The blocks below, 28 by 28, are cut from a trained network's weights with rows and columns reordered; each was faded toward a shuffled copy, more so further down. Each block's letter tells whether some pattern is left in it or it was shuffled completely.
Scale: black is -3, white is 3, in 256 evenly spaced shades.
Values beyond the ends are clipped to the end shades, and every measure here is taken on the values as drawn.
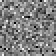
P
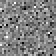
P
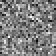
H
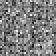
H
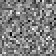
H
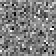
P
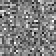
H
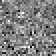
H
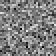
P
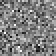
P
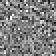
H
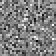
P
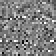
H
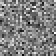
H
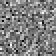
P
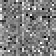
H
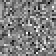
H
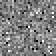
P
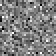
H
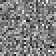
P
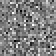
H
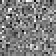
H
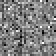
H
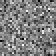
P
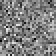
H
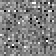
H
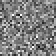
H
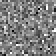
P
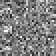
H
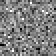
P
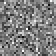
P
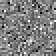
P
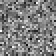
P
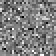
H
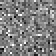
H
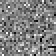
P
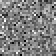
P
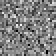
P
